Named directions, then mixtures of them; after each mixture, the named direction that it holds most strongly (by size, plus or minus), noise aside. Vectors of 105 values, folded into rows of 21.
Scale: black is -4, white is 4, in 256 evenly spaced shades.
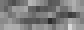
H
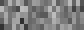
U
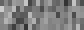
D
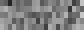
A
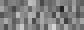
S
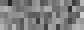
A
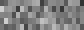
S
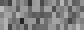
A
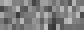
A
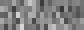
S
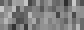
D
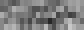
H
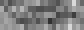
H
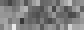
H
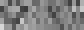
U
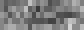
H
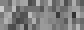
D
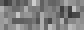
H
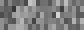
S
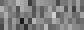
U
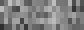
U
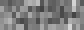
H
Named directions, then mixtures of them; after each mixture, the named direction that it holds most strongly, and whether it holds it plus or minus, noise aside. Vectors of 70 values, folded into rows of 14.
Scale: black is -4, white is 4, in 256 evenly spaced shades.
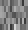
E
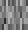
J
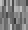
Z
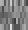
Z, plus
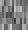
Z, plus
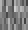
Z, plus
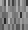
J, plus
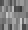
Z, minus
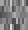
E, minus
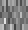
J, minus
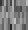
Z, minus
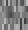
J, minus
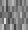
J, minus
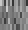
Z, plus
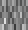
J, minus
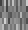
J, minus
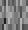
J, plus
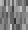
Z, plus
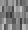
J, minus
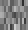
E, plus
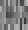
J, minus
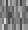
J, minus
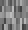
J, plus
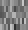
E, minus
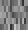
E, plus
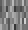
E, minus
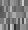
E, minus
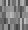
J, plus
